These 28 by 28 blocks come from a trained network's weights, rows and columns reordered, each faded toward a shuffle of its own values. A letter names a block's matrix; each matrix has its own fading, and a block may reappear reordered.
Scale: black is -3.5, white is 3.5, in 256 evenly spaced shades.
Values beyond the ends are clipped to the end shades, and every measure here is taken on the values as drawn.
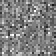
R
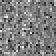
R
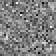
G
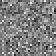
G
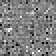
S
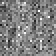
R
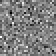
G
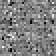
S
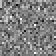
G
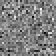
G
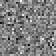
G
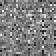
S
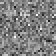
G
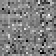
S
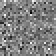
S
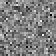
G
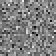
G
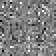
S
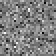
G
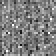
R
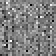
R
